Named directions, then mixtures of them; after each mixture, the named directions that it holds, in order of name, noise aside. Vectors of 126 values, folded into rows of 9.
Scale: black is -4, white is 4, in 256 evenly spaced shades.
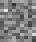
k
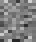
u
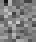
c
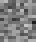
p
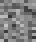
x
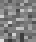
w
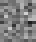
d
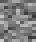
d, u, x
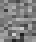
k, u, w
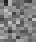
c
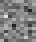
d, x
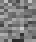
u, w, x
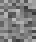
u, x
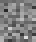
d, k, w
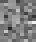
d, p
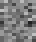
d, k, u
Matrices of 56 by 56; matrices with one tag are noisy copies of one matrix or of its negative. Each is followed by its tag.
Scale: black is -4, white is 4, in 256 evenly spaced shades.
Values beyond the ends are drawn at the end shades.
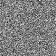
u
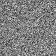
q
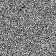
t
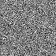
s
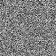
u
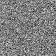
q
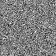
s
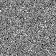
t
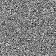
q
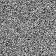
q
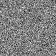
t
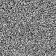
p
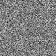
u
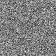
q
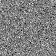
t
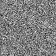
s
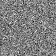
s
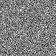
t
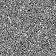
t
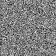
s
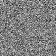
u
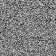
u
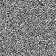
u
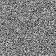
q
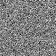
u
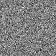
t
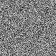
t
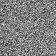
q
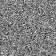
s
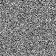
u
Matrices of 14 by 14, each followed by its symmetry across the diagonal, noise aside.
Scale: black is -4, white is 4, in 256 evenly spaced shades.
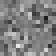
antisymmetric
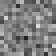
antisymmetric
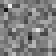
antisymmetric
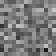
neither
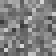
neither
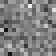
antisymmetric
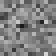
neither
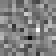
antisymmetric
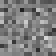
neither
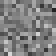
antisymmetric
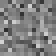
antisymmetric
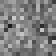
neither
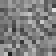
antisymmetric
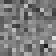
neither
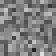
neither
